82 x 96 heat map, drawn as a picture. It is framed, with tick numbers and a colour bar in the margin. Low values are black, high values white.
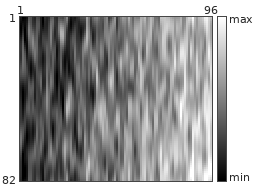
Slope: up to the right. Ninth with the highest average: bottom right. Grain: streaks running down. Average level on the scale: 50%.
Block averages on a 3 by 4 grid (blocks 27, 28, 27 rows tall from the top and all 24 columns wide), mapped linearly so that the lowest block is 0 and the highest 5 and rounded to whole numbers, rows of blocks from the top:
0134 / 0234 / 0235
